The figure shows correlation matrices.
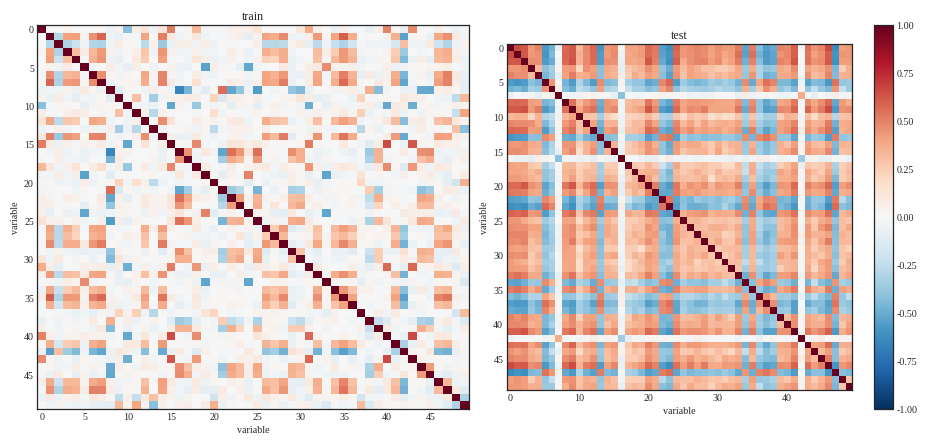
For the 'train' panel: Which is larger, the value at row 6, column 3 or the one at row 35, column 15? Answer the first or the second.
the first
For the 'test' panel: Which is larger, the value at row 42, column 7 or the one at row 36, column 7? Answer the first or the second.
the first
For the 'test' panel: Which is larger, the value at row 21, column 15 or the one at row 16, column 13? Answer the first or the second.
the first
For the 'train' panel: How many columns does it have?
50
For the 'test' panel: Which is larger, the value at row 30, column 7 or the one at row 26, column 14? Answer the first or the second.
the second
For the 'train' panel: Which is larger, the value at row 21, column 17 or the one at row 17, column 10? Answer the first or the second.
the second
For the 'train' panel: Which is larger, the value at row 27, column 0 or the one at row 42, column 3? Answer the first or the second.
the first
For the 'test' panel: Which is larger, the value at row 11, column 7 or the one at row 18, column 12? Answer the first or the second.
the second
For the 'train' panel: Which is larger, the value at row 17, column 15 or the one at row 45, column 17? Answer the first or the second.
the second
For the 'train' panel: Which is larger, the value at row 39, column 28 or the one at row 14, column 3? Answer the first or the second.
the second
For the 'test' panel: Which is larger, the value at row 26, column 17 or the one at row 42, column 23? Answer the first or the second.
the first
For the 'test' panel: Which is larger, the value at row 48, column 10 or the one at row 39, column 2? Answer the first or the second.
the second
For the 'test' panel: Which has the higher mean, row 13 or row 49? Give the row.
49
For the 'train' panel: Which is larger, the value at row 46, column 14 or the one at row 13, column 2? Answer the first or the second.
the first
